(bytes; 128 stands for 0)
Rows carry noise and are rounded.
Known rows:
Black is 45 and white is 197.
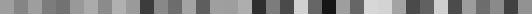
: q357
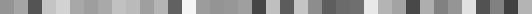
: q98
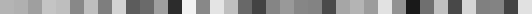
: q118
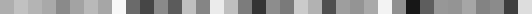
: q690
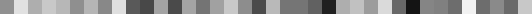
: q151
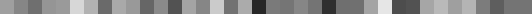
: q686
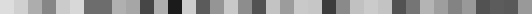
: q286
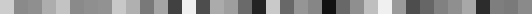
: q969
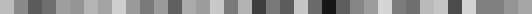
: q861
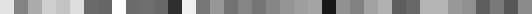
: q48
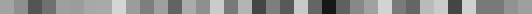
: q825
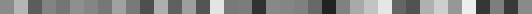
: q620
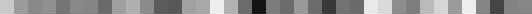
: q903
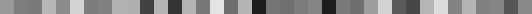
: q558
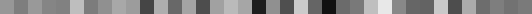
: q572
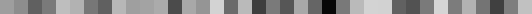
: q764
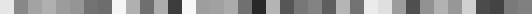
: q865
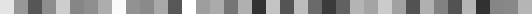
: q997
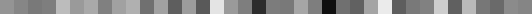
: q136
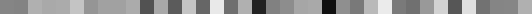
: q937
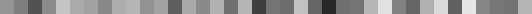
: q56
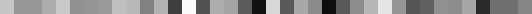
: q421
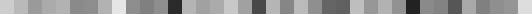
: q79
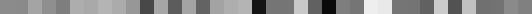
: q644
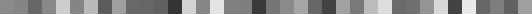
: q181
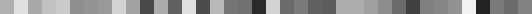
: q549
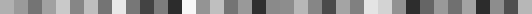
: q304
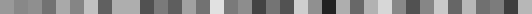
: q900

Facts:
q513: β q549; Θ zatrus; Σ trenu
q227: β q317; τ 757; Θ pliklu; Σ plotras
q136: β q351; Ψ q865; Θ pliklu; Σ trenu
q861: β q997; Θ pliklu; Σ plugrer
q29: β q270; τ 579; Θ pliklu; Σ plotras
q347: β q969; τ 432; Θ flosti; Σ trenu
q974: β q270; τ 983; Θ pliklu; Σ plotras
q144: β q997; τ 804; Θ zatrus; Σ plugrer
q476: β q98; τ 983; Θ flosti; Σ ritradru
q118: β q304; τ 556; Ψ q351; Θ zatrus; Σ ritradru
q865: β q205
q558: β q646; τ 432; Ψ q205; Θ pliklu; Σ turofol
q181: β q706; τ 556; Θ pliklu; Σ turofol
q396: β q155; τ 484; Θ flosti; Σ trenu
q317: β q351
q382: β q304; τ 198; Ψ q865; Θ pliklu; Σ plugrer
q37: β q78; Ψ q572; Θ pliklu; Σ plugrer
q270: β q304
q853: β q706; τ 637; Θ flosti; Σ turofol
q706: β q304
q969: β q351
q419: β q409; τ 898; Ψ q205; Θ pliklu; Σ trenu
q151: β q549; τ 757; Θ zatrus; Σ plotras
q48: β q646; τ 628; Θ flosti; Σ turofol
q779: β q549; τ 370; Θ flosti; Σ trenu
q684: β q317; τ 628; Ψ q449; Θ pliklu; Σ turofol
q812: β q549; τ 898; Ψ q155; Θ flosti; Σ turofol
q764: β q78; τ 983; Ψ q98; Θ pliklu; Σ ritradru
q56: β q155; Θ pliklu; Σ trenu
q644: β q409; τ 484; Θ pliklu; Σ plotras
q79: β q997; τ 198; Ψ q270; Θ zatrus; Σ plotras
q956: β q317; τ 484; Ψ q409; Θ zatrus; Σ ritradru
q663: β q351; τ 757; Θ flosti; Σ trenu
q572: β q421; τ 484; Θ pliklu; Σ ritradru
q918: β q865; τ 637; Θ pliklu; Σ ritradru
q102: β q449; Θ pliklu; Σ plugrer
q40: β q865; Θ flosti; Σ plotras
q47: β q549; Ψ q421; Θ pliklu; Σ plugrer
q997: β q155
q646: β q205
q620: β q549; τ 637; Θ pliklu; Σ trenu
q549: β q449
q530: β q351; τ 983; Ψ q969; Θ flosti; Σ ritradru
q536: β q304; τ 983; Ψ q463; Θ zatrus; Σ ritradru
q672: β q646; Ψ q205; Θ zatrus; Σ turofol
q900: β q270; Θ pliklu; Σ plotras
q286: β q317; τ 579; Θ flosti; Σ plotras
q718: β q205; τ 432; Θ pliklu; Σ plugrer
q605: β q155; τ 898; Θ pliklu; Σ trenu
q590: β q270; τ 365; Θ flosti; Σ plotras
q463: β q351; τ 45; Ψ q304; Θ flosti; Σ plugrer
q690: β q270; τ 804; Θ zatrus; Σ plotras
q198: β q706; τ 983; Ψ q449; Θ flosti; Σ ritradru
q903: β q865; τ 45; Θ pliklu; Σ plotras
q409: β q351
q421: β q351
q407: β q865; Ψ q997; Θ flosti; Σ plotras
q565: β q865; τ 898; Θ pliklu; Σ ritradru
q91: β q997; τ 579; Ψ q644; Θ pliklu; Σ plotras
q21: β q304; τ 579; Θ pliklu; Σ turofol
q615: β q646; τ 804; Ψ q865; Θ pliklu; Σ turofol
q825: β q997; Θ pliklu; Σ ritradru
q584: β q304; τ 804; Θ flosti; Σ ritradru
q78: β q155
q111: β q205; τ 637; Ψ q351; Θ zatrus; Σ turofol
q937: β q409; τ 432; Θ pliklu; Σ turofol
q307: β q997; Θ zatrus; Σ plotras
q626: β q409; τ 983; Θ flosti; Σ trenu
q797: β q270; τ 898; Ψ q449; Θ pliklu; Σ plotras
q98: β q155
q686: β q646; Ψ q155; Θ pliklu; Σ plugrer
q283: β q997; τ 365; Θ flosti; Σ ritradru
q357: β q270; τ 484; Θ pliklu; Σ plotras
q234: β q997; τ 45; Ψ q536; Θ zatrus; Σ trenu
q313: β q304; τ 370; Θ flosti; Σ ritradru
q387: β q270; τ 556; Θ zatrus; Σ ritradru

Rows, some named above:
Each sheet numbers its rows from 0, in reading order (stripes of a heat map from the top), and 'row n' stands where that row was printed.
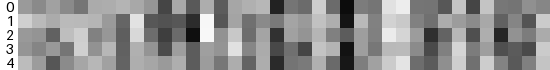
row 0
q644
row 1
q313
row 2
q706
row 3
q974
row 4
q37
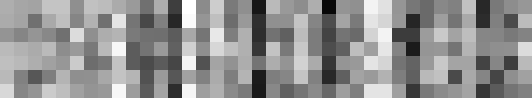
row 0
q409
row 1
q304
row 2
q615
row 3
q144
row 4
q584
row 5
q91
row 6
q205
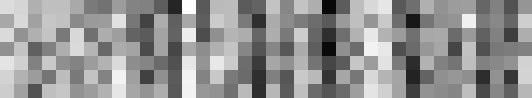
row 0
q463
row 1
q513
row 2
q396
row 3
q227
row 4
q234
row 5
q270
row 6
q155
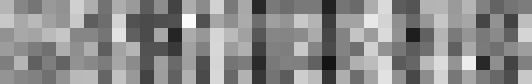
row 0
q686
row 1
q584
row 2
q536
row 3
q382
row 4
q620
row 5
q797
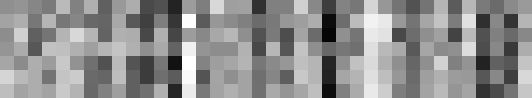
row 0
q382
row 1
q853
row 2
q227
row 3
q98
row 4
q198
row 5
q590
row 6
q626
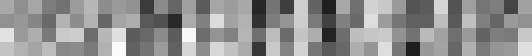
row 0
q357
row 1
q382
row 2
q283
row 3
q144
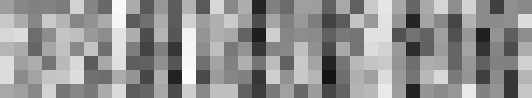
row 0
q565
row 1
q307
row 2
q317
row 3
q304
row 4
q283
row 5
q347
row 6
q111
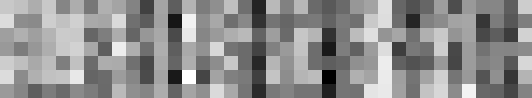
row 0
q956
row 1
q646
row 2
q476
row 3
q684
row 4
q956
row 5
q347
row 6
q918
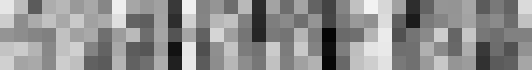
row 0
q78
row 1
q672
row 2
q136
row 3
q663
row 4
q530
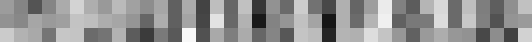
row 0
q605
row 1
q419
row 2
q590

